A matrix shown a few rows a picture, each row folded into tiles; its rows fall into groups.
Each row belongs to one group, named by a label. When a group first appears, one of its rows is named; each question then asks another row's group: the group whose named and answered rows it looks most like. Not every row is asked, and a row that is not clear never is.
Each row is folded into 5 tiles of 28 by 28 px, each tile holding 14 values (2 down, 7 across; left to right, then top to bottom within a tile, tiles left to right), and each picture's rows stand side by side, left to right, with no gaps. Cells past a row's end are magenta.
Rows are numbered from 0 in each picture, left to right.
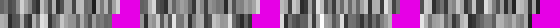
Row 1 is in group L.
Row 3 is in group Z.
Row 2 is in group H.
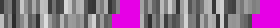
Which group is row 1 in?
Z
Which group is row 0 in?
Z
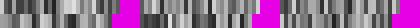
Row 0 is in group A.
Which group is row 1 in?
H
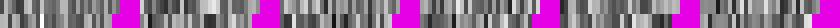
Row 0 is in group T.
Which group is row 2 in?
H
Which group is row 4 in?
L
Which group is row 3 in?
H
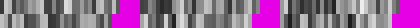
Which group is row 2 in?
A
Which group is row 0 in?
Z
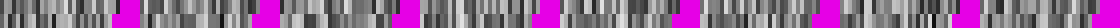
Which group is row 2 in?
Z
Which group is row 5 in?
T
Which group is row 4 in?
T
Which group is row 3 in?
H
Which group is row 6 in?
T
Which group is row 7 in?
T
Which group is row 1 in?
T
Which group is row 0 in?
T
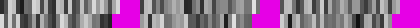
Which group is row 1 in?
Z
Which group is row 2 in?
T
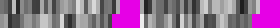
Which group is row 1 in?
A
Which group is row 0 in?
A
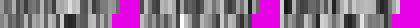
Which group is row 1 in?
Z
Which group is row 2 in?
A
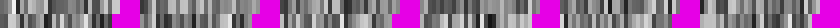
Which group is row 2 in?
L
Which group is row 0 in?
L
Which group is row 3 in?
A
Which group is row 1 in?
L
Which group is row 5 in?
L
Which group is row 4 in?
L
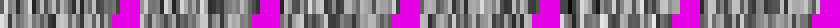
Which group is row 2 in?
Z
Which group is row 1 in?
T
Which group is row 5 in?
L
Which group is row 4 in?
Z
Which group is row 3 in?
T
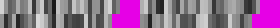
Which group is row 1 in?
T
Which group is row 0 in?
H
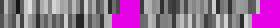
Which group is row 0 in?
T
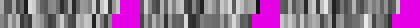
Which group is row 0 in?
L
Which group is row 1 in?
Z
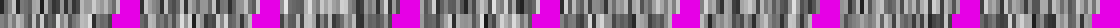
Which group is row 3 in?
A
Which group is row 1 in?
H
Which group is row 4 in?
H
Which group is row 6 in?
H
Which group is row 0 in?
L
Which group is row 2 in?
T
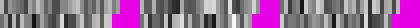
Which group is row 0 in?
A
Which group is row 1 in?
A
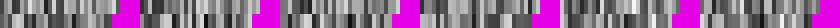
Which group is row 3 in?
L
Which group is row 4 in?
A
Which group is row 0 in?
Z
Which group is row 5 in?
Z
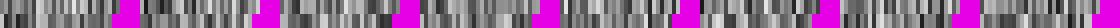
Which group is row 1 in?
A
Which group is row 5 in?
Z
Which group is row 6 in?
H
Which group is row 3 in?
L
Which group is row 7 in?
H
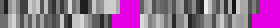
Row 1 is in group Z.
